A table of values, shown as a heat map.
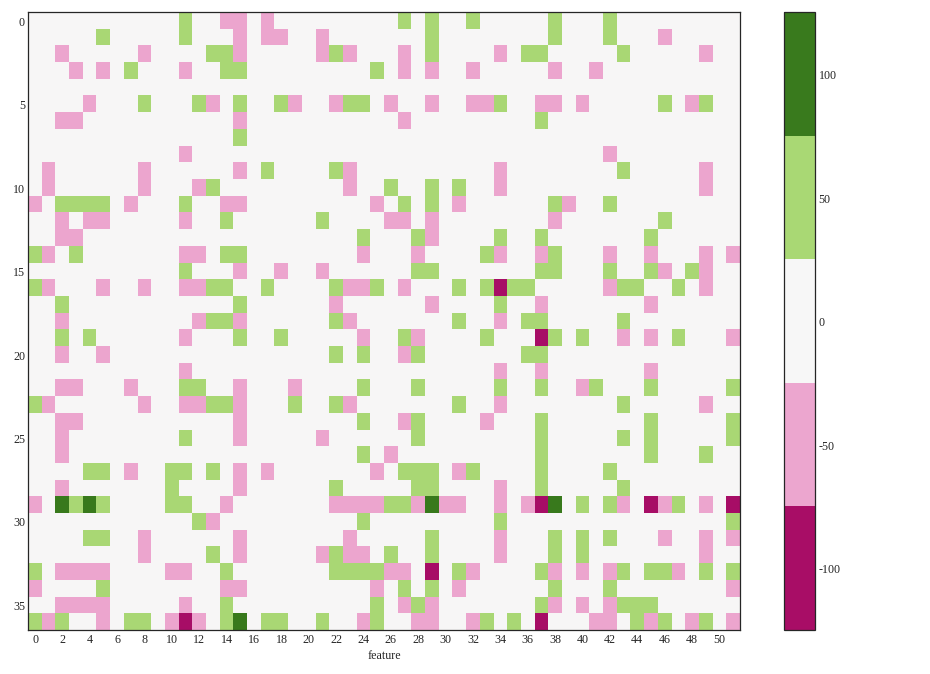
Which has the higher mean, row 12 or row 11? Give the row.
11
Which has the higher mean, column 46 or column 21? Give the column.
46
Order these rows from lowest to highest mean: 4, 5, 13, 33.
5, 33, 4, 13
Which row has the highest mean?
27
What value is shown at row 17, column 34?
50
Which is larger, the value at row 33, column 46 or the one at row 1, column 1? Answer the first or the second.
the first
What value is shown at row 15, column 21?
-50
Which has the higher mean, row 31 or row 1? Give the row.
1
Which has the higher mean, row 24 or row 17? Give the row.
24
